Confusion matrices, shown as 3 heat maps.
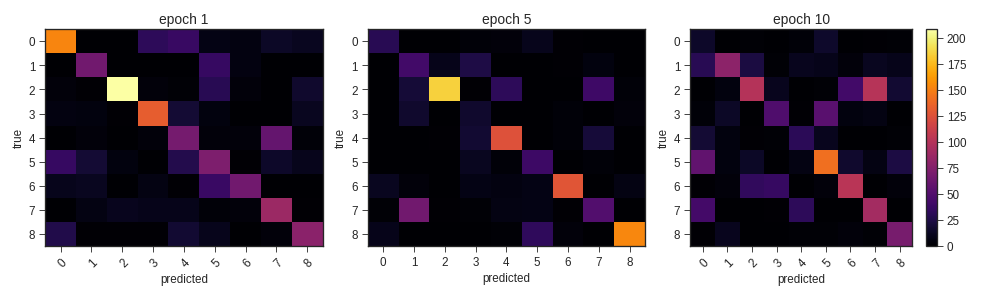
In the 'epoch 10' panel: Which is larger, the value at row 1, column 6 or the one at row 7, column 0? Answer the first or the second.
the second
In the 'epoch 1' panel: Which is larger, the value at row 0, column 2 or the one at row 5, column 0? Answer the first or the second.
the second
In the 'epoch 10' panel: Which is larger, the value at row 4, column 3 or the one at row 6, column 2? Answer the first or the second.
the second
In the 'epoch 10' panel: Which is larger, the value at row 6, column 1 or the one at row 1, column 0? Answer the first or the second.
the second
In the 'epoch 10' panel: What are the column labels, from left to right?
0, 1, 2, 3, 4, 5, 6, 7, 8
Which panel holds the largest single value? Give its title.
epoch 1
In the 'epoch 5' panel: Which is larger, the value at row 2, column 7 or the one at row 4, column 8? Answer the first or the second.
the first
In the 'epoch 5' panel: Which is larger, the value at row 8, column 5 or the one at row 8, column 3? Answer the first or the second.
the first
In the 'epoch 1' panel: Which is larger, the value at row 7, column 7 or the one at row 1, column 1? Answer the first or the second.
the first
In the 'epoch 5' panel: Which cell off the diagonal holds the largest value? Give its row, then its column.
7, 1
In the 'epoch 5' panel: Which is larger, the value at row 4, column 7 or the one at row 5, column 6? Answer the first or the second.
the first
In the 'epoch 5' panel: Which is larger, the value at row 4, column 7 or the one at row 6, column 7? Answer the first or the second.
the first
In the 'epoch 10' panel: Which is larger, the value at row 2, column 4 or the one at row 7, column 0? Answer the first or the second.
the second
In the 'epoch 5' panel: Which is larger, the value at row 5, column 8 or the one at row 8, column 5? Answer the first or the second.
the second
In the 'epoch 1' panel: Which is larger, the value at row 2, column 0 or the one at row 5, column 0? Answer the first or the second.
the second
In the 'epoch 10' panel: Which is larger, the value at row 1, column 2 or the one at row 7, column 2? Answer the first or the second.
the first
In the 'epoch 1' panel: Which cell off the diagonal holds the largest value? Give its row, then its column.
4, 7
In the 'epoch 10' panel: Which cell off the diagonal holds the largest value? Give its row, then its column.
2, 7
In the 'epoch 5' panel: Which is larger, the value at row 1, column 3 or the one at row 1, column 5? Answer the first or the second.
the first
